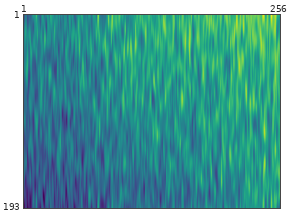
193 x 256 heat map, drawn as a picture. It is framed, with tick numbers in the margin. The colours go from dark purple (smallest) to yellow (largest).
Mirror symmetry: none. Slope: up to the top right. Ninth with the highest average: top right. Ninth with the lowest average: bottom left. Grain: streaks running down.
